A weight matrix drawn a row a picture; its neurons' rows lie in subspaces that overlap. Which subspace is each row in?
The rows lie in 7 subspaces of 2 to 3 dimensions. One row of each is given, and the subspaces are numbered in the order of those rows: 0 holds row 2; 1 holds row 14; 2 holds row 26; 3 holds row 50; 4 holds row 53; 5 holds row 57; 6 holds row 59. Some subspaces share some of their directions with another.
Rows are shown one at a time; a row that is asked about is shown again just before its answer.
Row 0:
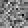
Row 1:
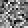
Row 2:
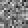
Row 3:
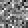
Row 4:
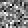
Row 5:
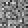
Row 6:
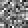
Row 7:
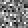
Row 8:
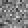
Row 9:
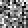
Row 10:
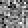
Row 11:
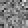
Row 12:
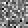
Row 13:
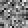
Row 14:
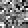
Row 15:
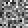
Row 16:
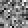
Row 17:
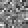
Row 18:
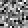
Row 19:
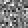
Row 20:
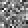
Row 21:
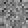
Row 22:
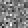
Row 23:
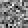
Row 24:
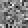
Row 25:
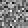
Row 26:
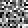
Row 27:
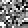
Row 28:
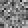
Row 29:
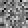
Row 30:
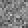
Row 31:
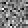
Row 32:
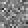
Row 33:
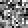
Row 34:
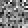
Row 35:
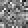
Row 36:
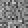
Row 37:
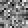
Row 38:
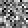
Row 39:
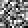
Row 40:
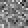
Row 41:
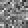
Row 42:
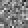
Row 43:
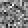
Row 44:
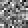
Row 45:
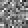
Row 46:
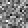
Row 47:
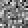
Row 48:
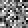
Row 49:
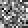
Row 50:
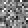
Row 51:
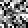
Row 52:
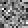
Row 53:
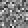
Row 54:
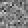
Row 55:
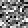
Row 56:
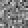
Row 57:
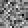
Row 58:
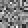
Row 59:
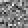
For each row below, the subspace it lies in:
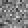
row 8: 1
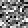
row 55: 1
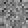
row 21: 3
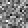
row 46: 1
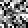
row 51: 3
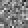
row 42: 0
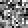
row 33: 0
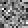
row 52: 4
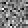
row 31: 2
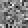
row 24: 6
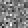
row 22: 6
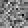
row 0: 5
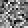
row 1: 5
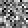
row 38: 3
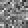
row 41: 1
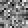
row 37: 0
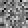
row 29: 3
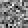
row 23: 6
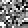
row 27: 1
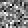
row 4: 6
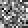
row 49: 4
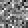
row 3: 1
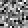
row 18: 0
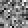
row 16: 0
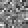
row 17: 1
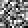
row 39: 5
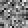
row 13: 0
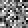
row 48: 3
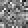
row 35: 2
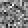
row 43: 6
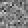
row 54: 6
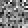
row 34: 2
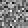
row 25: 4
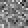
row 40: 5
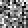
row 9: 0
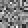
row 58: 2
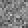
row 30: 1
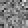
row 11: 5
